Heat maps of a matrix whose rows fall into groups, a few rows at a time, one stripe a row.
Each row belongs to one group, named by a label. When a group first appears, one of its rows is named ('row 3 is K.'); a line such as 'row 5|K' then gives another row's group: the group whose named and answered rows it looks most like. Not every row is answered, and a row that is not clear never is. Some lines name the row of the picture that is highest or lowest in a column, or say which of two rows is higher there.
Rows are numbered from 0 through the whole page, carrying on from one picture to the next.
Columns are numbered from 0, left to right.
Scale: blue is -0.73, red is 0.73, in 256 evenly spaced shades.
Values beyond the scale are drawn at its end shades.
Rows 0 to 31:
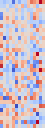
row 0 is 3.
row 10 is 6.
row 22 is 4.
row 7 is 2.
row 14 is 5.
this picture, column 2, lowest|24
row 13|2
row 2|2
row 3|5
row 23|5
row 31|5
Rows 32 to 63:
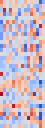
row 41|5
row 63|4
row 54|6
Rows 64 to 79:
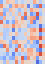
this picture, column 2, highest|76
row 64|5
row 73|3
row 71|3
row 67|6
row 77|3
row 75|4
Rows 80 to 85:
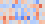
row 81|3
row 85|4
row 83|2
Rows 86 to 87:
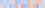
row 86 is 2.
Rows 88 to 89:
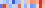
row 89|4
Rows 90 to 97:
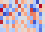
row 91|4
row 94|5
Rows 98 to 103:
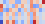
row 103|5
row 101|5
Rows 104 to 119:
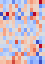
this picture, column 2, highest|107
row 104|3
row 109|6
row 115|3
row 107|5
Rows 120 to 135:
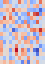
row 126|6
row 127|3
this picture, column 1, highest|124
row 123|2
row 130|6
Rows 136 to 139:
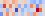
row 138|2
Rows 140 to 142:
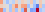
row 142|6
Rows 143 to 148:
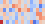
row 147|4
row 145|6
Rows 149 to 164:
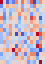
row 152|6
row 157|2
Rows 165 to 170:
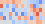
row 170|3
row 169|6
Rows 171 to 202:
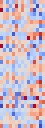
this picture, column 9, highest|180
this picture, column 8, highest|195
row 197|5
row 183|6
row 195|6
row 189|5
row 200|2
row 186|5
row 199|3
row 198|3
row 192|3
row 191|2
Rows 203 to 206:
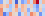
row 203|2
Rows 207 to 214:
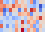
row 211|3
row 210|6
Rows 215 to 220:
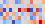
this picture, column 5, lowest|215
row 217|6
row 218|5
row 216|5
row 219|4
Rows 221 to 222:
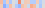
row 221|6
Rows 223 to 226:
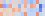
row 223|6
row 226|6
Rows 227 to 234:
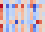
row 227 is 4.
